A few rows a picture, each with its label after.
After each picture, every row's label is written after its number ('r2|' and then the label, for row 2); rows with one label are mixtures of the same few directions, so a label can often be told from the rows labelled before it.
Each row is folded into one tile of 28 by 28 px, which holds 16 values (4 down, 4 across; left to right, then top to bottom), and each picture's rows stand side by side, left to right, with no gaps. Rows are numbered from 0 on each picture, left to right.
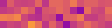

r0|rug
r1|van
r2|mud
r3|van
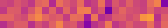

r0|van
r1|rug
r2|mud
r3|mud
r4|van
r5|rug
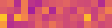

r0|mud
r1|van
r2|van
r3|mud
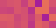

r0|rug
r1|van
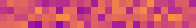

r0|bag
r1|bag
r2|van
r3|van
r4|van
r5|van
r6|rug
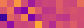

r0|mud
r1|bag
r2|rug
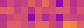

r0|bag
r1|mud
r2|bag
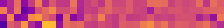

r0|mud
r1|bag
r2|mud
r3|rug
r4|mud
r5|bag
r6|bag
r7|van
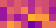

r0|mud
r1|van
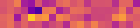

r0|rug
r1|rug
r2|bag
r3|bag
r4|rug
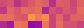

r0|bag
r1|van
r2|mud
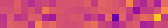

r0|mud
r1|mud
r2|mud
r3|van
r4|mud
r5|rug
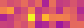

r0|rug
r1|mud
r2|van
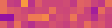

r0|rug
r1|rug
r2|rug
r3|rug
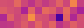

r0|mud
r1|mud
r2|mud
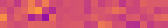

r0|mud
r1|rug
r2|bag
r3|bag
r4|bag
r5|mud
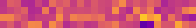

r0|rug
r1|van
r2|mud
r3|van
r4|van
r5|van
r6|mud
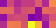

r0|bag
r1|van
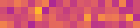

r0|bag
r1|rug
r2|van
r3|mud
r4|van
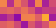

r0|van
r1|van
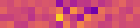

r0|bag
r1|mud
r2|mud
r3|rug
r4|van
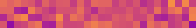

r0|mud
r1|bag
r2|mud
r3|bag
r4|van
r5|mud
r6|van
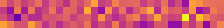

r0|rug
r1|van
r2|van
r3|van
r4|mud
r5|rug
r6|rug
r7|bag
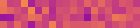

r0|rug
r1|mud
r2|mud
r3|mud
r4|rug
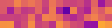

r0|bag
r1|mud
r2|rug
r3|bag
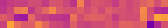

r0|mud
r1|mud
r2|rug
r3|rug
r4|bag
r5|mud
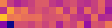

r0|bag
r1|rug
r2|mud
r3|mud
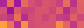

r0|van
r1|van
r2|van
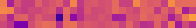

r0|bag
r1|bag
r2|mud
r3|van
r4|rug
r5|van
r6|mud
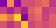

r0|van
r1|rug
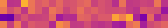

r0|rug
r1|van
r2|van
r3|bag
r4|van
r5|mud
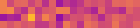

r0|rug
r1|mud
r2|bag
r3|rug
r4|bag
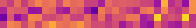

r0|mud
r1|bag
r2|bag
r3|rug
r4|mud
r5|rug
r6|rug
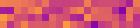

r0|bag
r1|rug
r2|mud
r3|bag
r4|rug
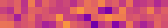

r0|rug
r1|bag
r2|mud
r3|mud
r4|van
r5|bag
